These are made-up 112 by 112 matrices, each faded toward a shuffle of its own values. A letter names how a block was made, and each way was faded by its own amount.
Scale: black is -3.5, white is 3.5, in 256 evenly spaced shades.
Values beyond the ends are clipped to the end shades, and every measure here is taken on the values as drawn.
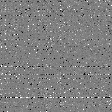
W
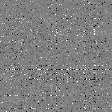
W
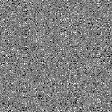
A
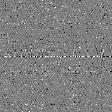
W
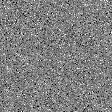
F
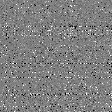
W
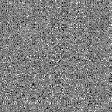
A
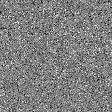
F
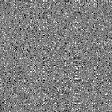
A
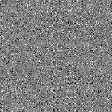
A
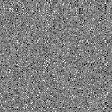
A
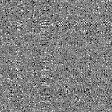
A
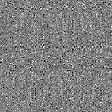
A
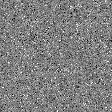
F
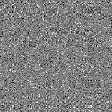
A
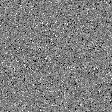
F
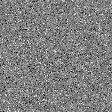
F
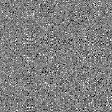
A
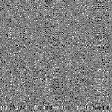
A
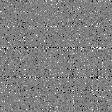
W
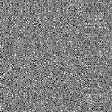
A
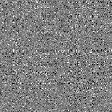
A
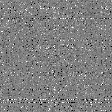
W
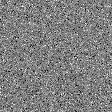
F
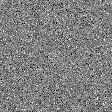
F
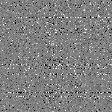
W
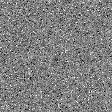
F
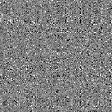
A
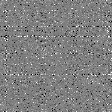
W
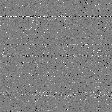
W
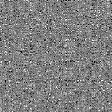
A
